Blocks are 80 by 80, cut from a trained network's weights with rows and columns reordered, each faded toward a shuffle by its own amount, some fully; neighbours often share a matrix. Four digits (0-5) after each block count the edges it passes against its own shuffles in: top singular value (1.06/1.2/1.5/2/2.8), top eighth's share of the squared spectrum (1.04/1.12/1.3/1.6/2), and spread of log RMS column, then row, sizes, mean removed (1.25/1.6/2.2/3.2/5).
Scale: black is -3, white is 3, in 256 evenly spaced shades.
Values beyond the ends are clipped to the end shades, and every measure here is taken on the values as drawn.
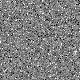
0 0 0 0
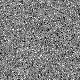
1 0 0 0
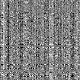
4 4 2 3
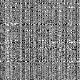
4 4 2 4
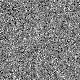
1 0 0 0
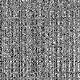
4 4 2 3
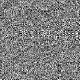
3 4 1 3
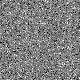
0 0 0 0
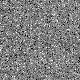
0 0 0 0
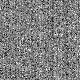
2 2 0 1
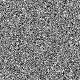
0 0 0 0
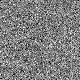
1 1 0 0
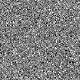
3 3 1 2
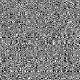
4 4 2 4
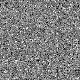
2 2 0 1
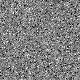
0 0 0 0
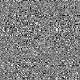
3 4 1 3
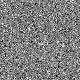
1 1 0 1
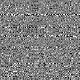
3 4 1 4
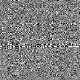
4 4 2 3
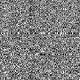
3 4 1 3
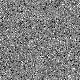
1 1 0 0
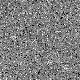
2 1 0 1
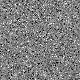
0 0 0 1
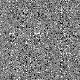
2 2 2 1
